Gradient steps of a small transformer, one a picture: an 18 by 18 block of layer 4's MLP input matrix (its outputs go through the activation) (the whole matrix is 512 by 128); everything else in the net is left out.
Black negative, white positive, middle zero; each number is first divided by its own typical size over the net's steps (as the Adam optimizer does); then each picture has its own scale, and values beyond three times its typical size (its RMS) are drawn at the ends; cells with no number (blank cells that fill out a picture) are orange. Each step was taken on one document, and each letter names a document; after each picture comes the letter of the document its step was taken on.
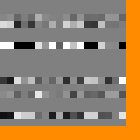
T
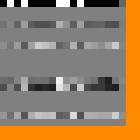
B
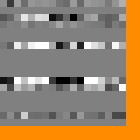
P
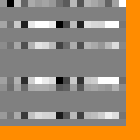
B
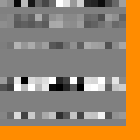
P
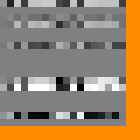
P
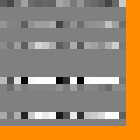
B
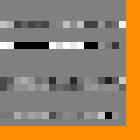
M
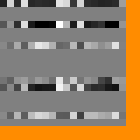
B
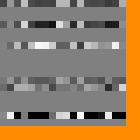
P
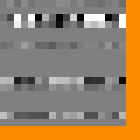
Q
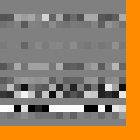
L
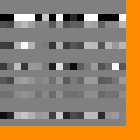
T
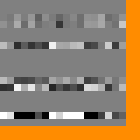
Q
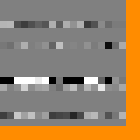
L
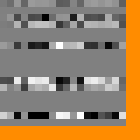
P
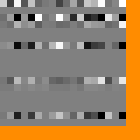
Q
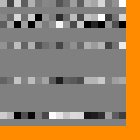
Q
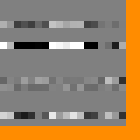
M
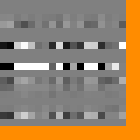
T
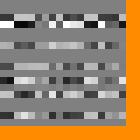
T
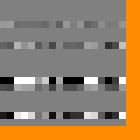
L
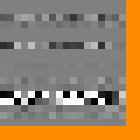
L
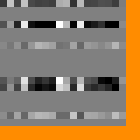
B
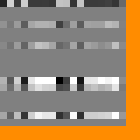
B
